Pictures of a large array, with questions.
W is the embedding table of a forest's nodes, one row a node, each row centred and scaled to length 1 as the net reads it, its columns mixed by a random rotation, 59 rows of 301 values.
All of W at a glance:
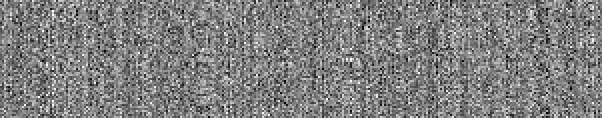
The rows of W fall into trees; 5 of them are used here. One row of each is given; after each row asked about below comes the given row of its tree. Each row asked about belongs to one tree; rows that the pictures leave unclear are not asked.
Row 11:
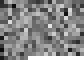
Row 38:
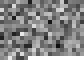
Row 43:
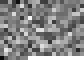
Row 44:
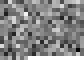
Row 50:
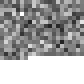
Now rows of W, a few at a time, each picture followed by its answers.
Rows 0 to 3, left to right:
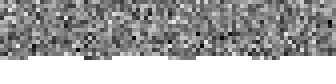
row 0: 44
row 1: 11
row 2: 44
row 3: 44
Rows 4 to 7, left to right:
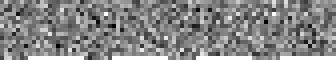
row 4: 38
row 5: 50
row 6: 50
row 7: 50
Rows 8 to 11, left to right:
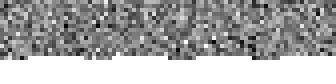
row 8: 44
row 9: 50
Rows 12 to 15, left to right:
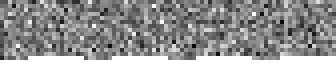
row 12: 11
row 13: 38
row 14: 43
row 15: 50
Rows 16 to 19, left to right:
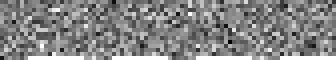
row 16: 43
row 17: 38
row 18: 50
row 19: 38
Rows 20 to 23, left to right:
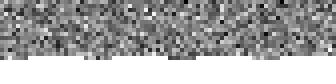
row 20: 38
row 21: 38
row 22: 43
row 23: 38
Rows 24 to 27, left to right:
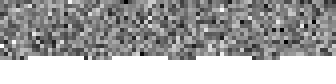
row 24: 44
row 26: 43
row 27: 11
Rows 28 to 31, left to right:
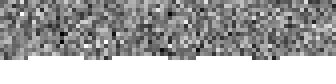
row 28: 50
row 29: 44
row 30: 44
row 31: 11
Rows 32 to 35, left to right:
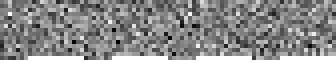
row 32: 11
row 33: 11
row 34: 50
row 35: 38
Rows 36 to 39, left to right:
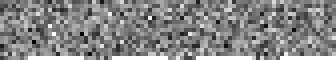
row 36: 11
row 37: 44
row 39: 50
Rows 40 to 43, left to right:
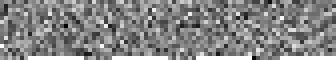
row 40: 44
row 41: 44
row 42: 50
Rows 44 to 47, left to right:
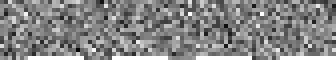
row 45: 43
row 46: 50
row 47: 11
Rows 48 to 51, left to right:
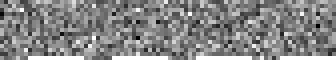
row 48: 44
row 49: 43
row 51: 44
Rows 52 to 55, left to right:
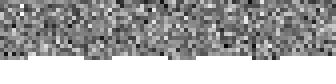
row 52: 50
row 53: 11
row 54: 38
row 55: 11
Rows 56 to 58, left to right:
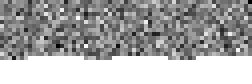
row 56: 38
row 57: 44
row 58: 38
